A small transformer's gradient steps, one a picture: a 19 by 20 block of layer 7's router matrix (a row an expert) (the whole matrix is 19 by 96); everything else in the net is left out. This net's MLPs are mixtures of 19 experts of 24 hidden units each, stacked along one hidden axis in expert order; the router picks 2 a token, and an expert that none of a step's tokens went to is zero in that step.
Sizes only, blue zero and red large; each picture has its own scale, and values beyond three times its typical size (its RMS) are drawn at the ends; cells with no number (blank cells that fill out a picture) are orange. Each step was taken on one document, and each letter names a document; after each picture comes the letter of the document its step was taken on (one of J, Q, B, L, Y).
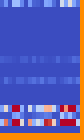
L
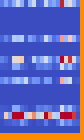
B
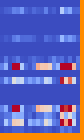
B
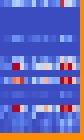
B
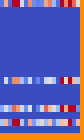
L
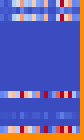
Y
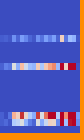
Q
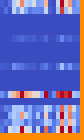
Y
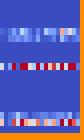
Q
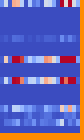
L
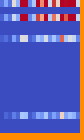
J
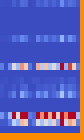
Q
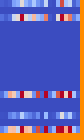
Y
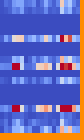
B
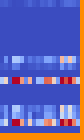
L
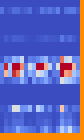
B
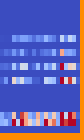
Q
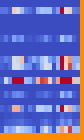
B
